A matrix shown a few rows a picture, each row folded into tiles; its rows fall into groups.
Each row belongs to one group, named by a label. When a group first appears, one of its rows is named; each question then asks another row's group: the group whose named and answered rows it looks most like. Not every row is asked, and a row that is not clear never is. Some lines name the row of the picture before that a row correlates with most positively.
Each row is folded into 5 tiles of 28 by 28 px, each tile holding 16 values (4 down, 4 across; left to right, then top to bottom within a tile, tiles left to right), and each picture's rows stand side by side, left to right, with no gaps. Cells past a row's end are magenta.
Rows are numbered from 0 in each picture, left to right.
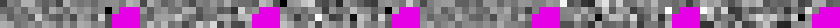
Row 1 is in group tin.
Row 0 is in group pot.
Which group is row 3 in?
pot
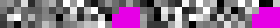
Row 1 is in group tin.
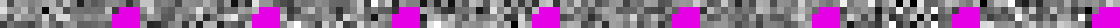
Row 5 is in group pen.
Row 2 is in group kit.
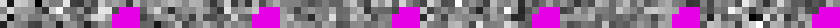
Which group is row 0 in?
pen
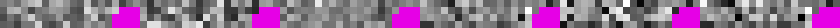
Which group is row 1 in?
kit
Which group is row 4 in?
pen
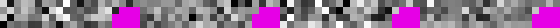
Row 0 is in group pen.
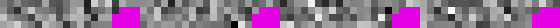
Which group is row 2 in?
pot
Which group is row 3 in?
kit
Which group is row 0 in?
kit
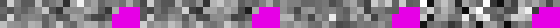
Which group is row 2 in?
kit
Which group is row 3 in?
pen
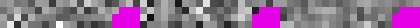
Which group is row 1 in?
pen
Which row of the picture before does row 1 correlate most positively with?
3
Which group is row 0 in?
tin
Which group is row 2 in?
pot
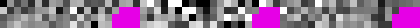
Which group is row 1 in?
tin
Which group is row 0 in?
tin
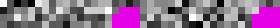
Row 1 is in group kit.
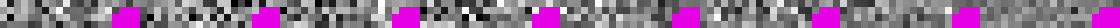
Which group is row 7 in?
tin
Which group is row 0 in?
pen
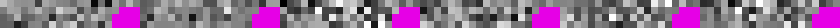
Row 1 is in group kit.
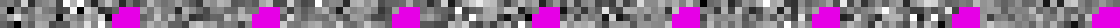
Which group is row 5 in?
tin
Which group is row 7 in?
tin
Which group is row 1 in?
tin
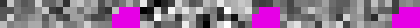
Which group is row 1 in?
pot
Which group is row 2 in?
kit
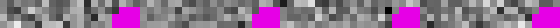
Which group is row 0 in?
kit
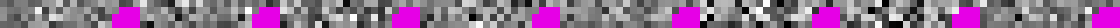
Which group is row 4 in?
pen
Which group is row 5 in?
pen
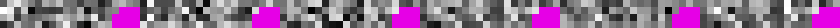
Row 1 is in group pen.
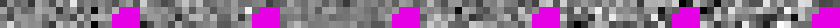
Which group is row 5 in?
pot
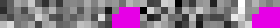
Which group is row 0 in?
pot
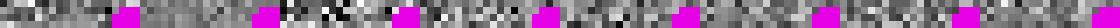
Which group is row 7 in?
pen
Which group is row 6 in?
kit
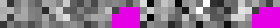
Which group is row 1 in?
pen
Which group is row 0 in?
pen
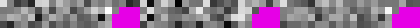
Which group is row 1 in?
pen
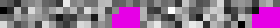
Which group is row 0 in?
pot
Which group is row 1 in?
kit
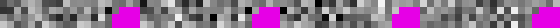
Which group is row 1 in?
pot
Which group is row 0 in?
pot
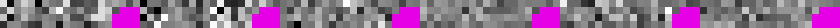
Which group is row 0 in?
pen
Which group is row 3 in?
pen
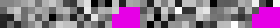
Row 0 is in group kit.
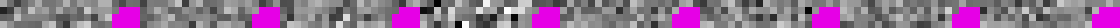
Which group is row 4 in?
tin
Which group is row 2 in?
kit
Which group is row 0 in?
pot
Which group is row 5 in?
pot
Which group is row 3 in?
pot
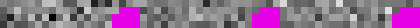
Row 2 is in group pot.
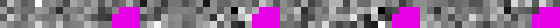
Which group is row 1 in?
tin
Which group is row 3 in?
kit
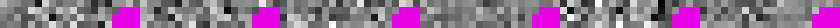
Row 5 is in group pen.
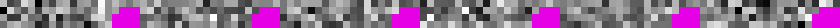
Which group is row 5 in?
tin
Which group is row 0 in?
pen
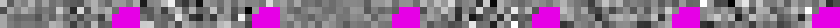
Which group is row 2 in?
kit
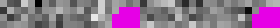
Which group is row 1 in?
pot
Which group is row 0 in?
pen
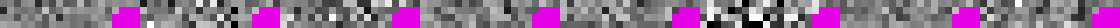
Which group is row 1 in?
tin
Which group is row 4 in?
pen
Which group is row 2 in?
kit
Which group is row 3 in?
kit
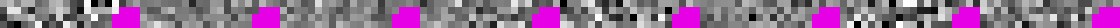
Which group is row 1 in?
kit
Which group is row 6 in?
tin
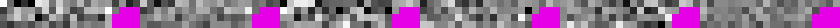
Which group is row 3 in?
pot
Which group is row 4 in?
tin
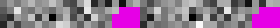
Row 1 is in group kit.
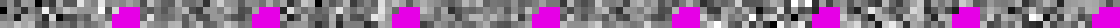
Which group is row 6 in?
kit
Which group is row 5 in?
kit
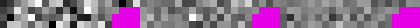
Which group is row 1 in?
kit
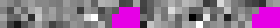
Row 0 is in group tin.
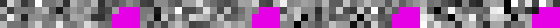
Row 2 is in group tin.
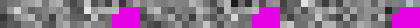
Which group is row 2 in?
pot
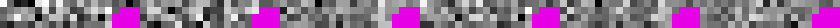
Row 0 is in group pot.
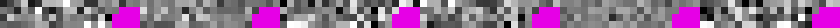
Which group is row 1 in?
pen
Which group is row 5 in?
pot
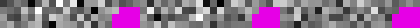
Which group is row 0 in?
tin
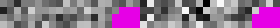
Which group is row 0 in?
pot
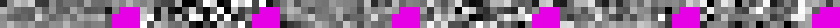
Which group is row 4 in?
pot
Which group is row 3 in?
tin
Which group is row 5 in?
pen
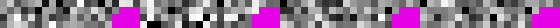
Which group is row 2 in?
pot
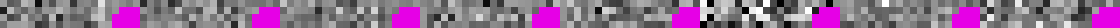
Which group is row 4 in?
tin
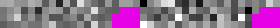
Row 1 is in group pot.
